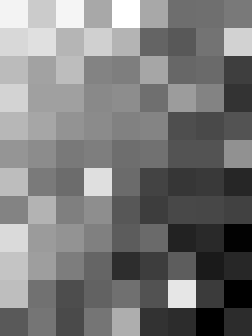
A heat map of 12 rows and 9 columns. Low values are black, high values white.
Stripes: none. Ninth with the lowest average: bottom right. Average level on the scale: 50%. Slope: up to the top left. Mirror symmetry: none.
